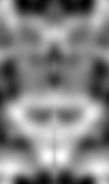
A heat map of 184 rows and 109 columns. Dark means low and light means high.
There are no lone odd cells. The left and right halves mirror each other. The bottom middle is the ninth with the highest average. On average the colour sits 50% of the way up the scale. The field is smooth, with broad soft blobs.
